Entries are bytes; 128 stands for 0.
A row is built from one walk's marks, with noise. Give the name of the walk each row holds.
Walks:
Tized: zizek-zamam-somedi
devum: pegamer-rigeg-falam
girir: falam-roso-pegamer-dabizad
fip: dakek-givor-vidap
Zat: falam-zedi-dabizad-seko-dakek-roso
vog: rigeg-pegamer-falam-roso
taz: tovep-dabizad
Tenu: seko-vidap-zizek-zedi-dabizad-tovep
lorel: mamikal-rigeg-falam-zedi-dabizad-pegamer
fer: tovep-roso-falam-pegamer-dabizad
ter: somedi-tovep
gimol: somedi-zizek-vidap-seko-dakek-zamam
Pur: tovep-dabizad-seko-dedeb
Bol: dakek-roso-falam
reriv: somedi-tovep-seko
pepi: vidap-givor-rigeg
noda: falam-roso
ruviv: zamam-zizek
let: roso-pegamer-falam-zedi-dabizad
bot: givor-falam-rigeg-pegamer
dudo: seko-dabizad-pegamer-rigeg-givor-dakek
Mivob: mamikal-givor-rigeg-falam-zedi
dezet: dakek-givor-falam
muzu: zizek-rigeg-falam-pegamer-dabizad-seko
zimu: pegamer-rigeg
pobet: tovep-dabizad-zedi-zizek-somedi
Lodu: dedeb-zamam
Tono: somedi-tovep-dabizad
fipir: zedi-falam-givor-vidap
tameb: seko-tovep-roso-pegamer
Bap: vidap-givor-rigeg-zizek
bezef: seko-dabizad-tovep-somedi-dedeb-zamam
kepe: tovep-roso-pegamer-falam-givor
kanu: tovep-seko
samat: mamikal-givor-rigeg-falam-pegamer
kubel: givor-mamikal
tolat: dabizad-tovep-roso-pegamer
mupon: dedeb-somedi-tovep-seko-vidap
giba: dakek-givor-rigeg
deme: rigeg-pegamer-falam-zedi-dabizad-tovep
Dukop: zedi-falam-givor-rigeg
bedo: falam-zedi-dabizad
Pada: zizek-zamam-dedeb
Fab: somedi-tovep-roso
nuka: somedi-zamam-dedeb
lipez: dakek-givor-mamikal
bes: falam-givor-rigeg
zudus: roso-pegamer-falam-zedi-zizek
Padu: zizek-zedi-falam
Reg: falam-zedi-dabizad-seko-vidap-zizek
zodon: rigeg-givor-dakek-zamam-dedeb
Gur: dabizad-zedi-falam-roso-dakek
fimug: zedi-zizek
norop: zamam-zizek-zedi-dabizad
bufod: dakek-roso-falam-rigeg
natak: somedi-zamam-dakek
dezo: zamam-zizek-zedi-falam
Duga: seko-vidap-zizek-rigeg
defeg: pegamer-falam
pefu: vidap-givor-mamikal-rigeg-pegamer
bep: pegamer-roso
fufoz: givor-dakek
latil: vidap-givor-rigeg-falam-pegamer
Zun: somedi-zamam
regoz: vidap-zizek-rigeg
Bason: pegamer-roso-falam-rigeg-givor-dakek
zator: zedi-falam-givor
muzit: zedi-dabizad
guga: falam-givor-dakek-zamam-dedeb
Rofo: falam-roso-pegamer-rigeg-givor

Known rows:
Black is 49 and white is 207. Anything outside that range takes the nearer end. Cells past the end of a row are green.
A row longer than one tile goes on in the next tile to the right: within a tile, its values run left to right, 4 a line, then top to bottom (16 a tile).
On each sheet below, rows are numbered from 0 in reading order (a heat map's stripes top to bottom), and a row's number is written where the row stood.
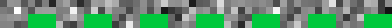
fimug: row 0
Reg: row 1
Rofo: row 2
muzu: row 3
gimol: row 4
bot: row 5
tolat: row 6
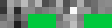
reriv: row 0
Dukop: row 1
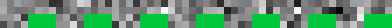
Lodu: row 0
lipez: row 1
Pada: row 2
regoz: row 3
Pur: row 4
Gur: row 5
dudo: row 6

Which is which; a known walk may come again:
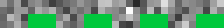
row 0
Duga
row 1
dezet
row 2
Reg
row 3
bot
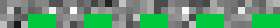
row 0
gimol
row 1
fimug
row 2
taz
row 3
dezo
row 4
zator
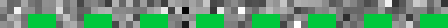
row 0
Dukop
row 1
regoz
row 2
Pada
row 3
bezef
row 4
Padu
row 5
pefu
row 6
defeg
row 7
lipez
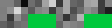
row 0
zudus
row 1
tolat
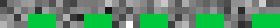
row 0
fufoz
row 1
bufod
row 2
samat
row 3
zimu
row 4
reriv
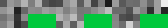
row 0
ter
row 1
ruviv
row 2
Bason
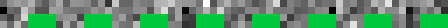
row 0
dudo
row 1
Lodu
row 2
guga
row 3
mupon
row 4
devum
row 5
bep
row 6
latil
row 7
Fab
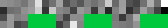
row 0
Pur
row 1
Rofo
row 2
fer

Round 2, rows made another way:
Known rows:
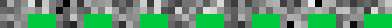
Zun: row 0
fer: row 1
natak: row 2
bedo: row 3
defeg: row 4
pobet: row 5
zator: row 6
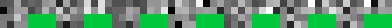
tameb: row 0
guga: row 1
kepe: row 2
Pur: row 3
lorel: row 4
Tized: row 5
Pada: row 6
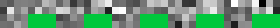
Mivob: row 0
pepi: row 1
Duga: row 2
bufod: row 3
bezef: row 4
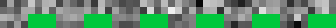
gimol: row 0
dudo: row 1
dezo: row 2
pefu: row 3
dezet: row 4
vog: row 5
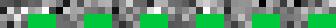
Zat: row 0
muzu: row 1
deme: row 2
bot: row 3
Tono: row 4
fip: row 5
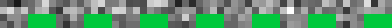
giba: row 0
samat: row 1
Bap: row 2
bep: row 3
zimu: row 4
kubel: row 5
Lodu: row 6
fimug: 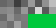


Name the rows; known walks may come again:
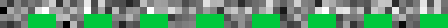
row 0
let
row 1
zodon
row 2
dezet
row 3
regoz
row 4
giba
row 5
deme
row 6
Dukop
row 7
guga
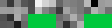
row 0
latil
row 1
taz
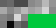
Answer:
Bol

